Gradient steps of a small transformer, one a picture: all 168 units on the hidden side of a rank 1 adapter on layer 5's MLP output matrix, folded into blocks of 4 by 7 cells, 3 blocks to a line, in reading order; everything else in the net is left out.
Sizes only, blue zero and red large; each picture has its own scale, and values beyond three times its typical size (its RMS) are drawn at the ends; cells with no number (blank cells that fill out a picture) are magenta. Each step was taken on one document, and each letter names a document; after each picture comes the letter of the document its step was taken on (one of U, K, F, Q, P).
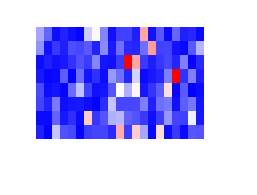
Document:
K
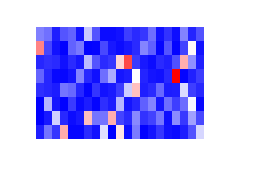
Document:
K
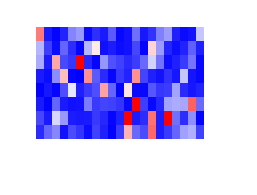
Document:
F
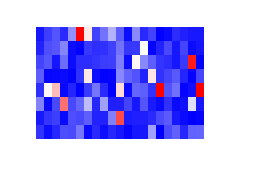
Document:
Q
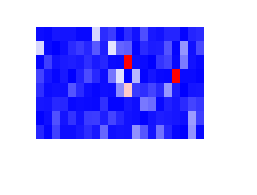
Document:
K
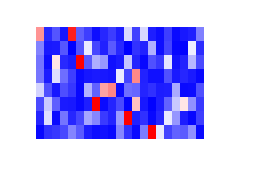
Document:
F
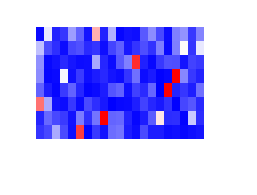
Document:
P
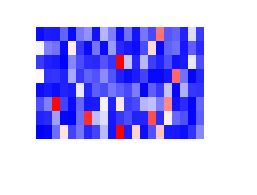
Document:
K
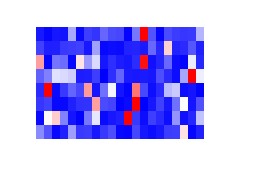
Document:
F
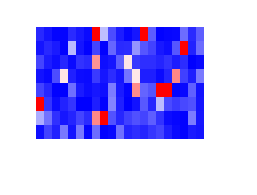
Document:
P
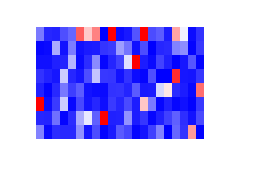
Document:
P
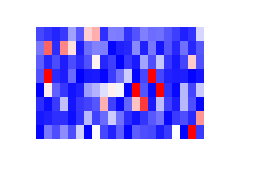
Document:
Q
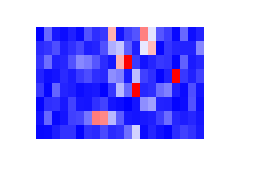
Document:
K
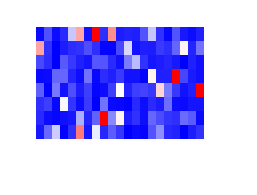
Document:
P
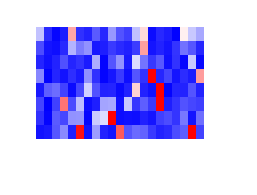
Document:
Q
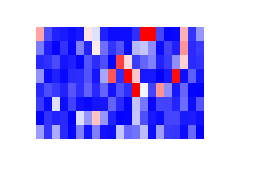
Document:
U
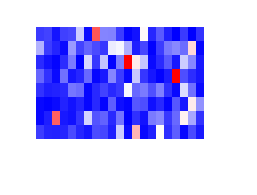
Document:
K
